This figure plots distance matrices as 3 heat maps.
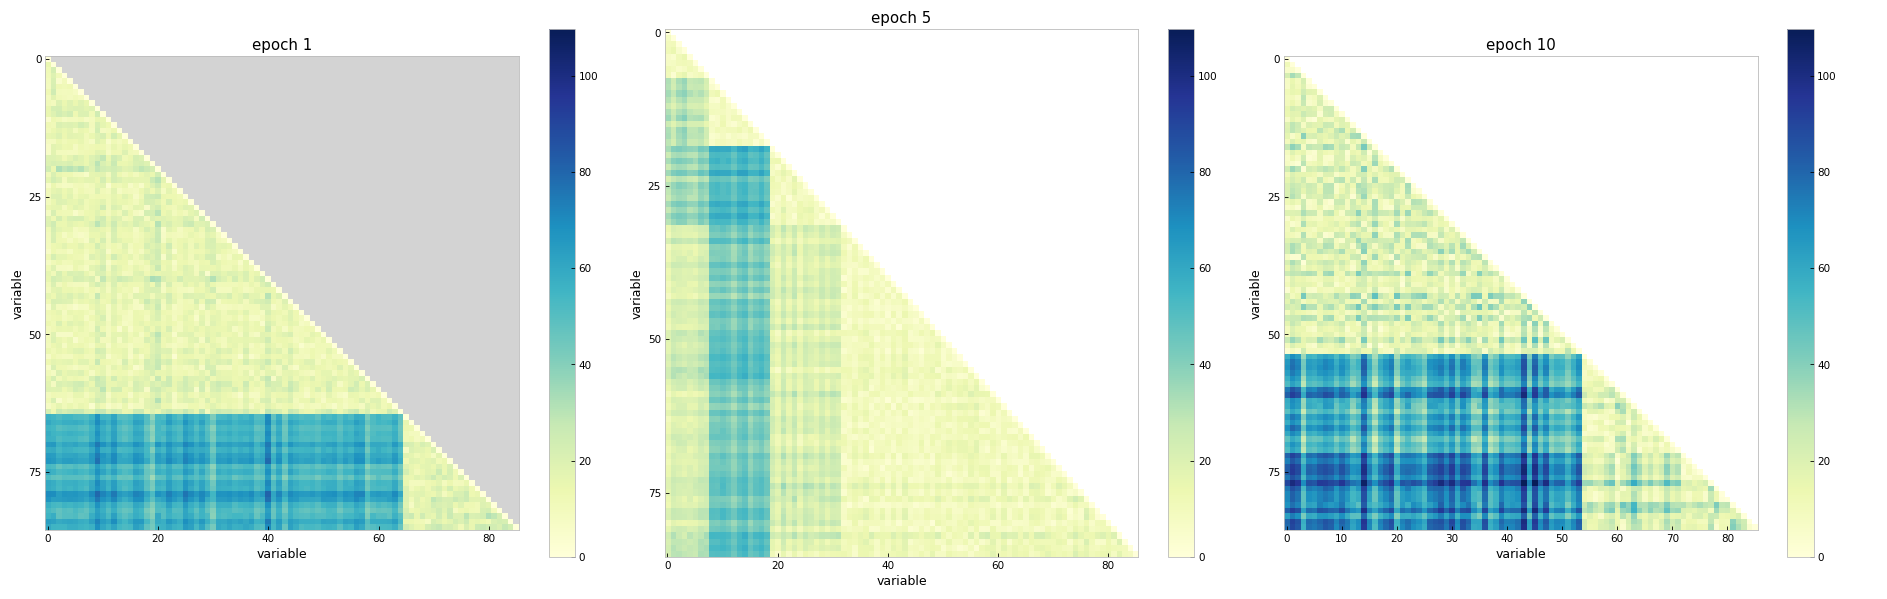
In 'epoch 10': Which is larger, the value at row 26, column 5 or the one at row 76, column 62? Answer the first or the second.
the second
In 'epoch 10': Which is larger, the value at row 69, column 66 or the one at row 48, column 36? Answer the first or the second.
the second
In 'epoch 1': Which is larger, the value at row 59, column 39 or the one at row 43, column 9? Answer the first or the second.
the second
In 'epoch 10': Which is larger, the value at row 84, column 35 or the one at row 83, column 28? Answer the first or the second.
the second
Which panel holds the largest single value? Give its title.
epoch 10
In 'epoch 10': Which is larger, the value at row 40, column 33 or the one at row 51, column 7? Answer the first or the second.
the second
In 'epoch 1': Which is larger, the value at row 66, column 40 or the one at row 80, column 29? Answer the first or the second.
the first
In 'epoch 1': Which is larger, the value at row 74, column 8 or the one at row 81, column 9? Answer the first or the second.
the second
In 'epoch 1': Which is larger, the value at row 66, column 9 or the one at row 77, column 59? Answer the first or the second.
the first
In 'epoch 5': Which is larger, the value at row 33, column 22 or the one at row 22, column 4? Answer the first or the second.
the second
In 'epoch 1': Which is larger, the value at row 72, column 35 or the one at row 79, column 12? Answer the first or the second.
the second
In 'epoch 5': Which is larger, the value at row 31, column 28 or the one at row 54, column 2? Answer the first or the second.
the second
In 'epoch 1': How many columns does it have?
86
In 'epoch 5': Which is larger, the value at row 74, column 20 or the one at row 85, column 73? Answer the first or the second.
the first
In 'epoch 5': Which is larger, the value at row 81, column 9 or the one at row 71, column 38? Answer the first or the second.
the first
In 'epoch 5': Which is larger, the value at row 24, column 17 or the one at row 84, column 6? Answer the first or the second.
the first
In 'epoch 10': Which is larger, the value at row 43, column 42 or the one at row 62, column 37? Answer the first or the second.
the second
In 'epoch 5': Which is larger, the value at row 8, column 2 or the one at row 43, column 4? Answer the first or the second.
the first
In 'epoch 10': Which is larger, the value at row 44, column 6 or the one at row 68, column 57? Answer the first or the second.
the first
